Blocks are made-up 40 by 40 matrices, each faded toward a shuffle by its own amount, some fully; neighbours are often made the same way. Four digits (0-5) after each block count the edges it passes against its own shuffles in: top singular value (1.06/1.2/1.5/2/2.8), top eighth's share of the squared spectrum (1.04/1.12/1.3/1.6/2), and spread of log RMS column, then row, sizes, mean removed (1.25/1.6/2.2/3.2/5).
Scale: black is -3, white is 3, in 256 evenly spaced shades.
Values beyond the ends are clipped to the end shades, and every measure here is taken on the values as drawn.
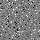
0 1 0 0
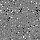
1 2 0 0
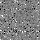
1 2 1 1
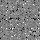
2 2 1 1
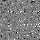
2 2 1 1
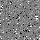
0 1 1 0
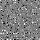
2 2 1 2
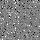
1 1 0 0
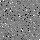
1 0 0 0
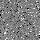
0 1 0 0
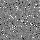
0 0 0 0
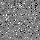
2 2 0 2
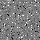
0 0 0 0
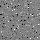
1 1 0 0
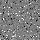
1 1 0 1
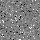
0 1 0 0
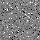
1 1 0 1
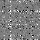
2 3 2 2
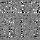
2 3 2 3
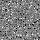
2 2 0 0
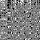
4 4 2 2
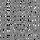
4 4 2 2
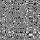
3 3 1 2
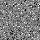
2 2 0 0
